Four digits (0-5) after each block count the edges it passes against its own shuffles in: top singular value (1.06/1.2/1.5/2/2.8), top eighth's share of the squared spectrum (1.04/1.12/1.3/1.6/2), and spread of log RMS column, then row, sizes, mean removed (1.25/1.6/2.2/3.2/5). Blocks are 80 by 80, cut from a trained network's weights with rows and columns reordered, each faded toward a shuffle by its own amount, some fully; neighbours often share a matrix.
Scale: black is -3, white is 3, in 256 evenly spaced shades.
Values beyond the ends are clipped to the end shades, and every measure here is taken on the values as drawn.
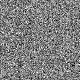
2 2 0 0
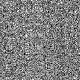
3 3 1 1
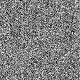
2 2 0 0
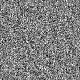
2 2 0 0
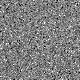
1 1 0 0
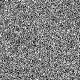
2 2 0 0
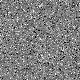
1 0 0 0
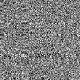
4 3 1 2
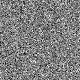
2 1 0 0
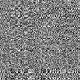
4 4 1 3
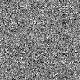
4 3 0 2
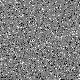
0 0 0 0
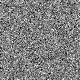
1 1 0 0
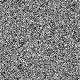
1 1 0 0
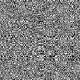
4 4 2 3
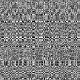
5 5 2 4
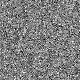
1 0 0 0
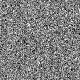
2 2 0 1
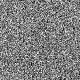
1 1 0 0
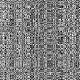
4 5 2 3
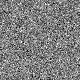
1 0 0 0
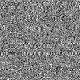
4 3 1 2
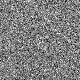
0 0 0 0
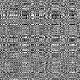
5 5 2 4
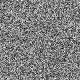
0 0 0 0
